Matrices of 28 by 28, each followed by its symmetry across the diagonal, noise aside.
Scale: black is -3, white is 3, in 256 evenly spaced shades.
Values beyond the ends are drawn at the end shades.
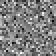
antisymmetric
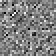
symmetric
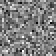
antisymmetric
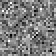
symmetric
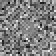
symmetric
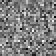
neither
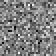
neither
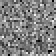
neither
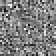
antisymmetric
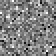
symmetric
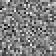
antisymmetric
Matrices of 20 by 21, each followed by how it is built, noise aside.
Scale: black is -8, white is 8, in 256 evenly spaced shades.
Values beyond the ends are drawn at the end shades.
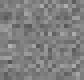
low rank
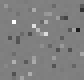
sparse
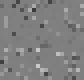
sparse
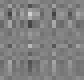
low rank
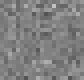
low rank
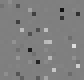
sparse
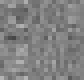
low rank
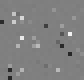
sparse
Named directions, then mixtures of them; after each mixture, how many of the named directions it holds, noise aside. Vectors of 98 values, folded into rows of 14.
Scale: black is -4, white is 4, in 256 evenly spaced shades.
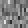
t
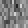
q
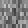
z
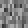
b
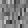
two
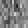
one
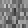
one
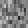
three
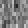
two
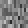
two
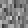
two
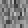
two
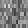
one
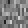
one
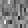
one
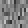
two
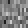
one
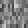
two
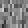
two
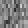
two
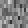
two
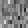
one
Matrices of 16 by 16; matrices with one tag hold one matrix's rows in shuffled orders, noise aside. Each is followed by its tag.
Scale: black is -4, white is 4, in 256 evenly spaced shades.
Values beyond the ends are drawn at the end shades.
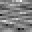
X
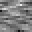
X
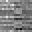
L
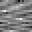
X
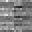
L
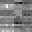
L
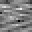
X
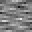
X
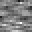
X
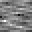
X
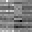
L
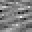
X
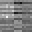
L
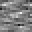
X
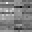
L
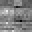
L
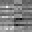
L
